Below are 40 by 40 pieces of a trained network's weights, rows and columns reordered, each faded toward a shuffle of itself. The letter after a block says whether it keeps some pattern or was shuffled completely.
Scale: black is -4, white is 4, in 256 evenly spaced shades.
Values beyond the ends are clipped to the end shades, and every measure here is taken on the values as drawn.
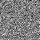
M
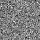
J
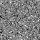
M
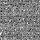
J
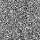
J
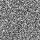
M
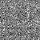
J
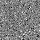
M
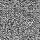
J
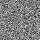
J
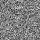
J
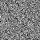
J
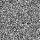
M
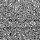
J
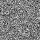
M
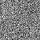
J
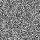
J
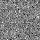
M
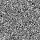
M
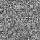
J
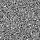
M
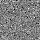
M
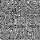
J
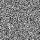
J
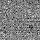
J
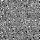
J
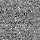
J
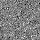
M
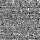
J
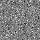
M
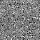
J
